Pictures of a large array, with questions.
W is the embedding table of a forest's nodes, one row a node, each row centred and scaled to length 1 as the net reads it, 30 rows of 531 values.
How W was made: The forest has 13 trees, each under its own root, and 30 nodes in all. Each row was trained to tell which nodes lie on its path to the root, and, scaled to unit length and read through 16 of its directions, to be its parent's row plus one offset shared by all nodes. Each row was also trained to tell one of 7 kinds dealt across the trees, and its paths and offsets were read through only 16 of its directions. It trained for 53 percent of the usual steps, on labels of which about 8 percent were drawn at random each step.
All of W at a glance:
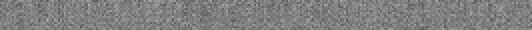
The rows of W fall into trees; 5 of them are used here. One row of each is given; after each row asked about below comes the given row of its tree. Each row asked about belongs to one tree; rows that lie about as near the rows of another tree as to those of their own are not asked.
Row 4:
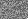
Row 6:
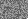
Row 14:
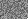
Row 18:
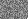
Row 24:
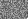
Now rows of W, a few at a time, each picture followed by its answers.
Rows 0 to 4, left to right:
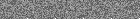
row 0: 6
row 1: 4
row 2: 24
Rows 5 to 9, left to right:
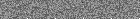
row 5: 4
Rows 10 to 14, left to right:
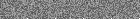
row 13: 18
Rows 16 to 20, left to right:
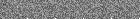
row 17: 4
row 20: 18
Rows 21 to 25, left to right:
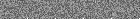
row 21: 18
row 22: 14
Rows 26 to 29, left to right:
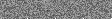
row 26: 18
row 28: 4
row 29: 14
